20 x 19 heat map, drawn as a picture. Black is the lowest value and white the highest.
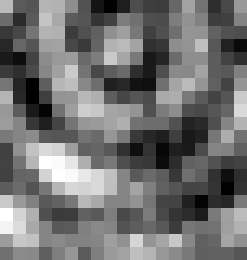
Rings: centred on the top middle. Histogram: bell-shaped. Odd rows or columns: none.
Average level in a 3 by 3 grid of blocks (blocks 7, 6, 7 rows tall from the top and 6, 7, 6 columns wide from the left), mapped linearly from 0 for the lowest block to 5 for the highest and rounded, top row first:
2 0 2 / 3 2 1 / 5 4 0
